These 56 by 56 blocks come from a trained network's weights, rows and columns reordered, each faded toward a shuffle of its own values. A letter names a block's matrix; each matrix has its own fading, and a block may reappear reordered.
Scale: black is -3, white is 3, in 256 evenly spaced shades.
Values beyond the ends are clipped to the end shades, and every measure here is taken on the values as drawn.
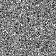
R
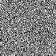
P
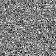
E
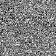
E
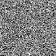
P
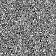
R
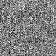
P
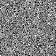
R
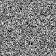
P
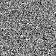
E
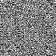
P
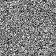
R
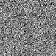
P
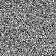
R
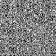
P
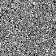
R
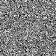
E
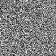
P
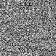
P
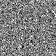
R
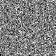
R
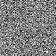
P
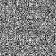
P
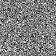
E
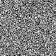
R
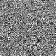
P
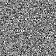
E
